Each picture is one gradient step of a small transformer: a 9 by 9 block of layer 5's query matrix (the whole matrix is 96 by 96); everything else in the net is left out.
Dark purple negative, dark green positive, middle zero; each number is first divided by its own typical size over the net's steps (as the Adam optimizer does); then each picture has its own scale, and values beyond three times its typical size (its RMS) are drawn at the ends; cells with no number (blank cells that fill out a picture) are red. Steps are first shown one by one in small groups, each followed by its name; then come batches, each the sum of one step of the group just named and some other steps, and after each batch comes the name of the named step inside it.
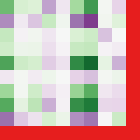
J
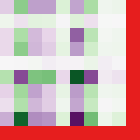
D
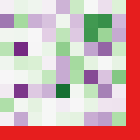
J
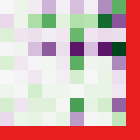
J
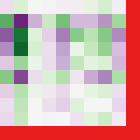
D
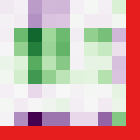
D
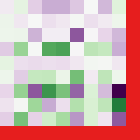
D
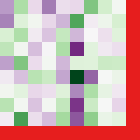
D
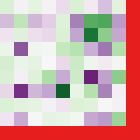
J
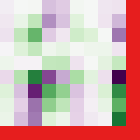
D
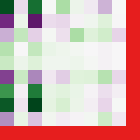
J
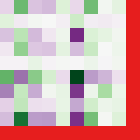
D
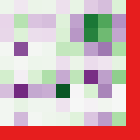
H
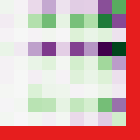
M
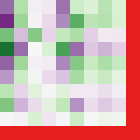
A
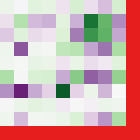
H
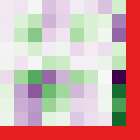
M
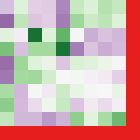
A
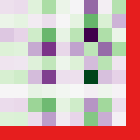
M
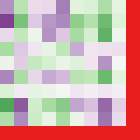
A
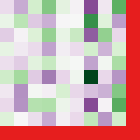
H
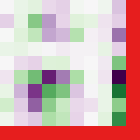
A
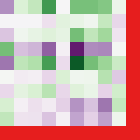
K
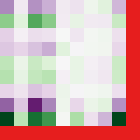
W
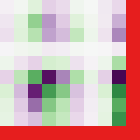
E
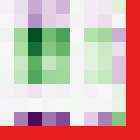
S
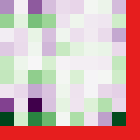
W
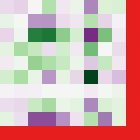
S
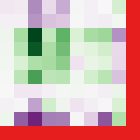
S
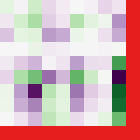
E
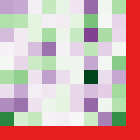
W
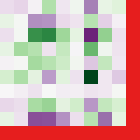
S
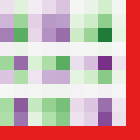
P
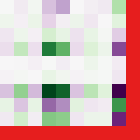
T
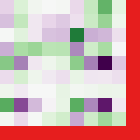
P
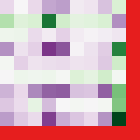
P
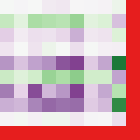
T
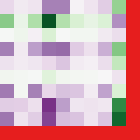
T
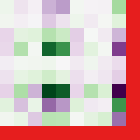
T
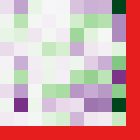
T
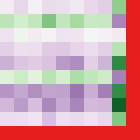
T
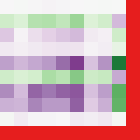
P
